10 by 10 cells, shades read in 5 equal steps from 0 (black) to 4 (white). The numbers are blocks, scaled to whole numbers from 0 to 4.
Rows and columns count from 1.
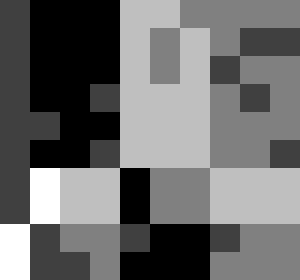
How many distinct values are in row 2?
4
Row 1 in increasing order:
0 0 0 1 2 2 2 2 3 3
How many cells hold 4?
4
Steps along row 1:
down same same up same down same same same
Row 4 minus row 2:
0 0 0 1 0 1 0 0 0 1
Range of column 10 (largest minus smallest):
2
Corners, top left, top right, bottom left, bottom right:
1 2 4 2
